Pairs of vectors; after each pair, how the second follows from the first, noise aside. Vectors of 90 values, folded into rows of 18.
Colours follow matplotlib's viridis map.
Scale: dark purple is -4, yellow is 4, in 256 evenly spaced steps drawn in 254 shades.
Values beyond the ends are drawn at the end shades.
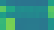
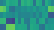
sign-scrambled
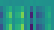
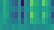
reversed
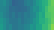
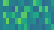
shuffled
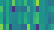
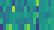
sign-scrambled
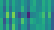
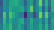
reversed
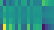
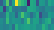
shuffled
